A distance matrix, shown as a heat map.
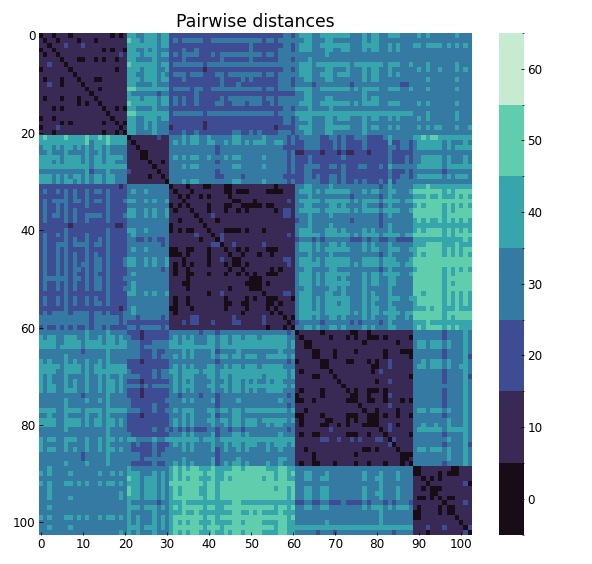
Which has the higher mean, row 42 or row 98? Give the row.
98
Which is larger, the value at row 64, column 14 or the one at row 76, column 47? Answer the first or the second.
the first
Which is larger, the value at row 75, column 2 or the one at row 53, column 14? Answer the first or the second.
the first
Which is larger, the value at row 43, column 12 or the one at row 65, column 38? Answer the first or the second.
the second
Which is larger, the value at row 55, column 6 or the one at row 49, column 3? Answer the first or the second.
the first
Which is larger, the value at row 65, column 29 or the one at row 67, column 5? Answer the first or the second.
the second
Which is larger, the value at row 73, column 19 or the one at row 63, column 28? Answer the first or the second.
the first
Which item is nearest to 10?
5
